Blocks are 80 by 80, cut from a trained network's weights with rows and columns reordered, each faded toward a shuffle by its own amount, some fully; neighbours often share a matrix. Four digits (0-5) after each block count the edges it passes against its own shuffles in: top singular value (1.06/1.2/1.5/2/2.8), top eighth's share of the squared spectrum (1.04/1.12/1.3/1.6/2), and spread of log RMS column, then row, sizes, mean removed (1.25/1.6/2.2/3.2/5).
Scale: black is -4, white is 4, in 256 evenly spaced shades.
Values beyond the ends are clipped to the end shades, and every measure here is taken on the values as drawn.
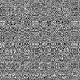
4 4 2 3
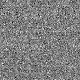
3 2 0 1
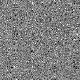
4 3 2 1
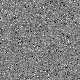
0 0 0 0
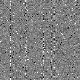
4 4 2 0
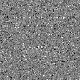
3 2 0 1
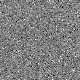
1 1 0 0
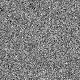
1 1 0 0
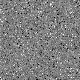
1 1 0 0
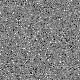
1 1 0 0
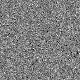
1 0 0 0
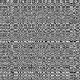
5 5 2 4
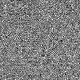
3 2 0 1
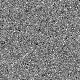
0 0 0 0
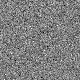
0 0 0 0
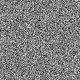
0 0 0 0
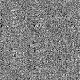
3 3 1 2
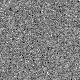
0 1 0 0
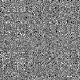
3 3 1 2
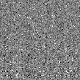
3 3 1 2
